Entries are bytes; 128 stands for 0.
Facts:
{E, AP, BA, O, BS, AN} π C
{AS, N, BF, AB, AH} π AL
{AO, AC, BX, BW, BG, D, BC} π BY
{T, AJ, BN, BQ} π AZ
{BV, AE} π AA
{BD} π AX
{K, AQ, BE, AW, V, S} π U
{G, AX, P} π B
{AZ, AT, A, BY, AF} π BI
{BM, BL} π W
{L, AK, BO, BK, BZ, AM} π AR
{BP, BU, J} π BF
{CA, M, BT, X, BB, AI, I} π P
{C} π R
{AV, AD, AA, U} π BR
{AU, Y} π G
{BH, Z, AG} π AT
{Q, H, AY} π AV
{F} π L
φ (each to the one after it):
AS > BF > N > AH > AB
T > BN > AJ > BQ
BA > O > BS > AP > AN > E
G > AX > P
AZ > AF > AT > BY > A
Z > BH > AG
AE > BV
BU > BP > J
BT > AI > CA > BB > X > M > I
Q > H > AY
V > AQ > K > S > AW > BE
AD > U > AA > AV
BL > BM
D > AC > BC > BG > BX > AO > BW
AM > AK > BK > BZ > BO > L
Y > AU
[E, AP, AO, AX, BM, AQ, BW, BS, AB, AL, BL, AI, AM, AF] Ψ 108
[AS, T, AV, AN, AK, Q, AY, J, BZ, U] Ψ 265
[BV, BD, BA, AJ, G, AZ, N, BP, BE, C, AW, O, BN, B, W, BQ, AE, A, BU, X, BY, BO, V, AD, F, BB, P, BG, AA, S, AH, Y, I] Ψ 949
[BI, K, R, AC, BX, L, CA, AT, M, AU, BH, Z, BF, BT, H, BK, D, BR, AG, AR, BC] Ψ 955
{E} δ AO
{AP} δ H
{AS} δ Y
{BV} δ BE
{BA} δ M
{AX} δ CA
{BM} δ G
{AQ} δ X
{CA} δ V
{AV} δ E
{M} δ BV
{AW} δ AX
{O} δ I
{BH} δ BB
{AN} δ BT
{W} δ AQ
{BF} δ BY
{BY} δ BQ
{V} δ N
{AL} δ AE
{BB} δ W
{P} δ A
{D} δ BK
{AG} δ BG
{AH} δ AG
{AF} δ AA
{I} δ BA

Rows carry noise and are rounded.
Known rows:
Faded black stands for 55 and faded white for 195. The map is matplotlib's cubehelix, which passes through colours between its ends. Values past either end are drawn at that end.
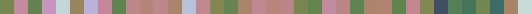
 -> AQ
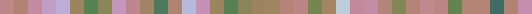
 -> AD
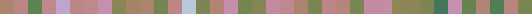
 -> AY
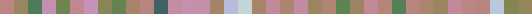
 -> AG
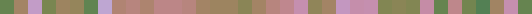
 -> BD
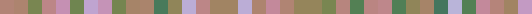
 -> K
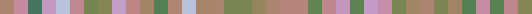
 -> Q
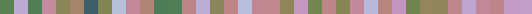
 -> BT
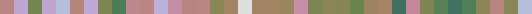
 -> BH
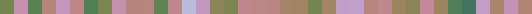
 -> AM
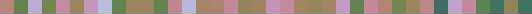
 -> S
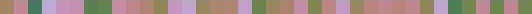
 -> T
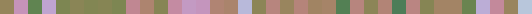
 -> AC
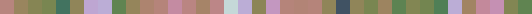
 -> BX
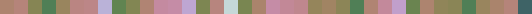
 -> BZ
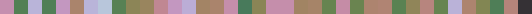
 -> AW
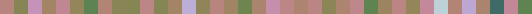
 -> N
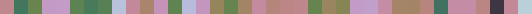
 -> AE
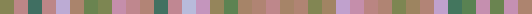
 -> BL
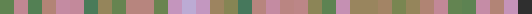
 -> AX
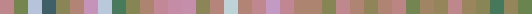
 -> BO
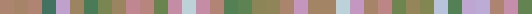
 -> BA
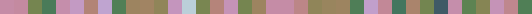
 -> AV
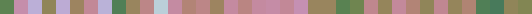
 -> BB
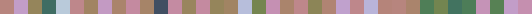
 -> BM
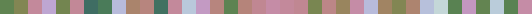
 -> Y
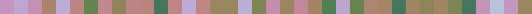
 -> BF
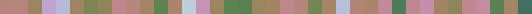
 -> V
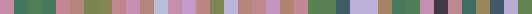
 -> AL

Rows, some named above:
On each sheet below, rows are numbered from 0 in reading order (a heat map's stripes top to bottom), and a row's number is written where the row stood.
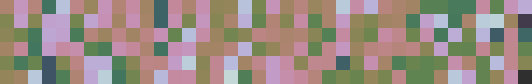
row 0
BM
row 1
D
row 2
H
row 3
T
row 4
E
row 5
I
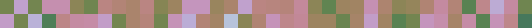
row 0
AU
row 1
AH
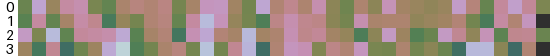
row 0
AU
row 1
AX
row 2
AH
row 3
BE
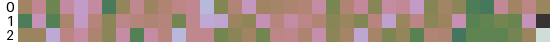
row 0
AK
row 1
AI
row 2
W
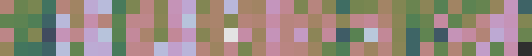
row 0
AB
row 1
BS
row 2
AN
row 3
AP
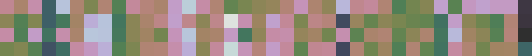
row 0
O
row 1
BW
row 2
AW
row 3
AO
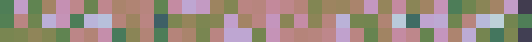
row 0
AI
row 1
BK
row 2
BQ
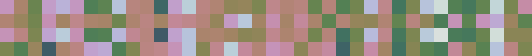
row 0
AS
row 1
AT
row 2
AS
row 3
E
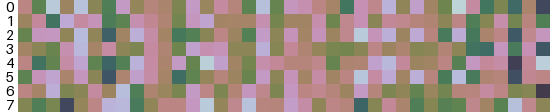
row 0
P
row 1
T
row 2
G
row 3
AF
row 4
AE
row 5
G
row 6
BY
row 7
E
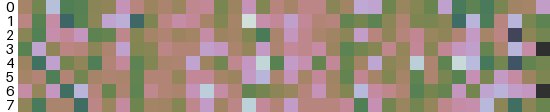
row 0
F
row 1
L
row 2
AA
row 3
CA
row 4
A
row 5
AT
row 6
O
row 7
BG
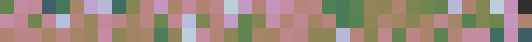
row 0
M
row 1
J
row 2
BV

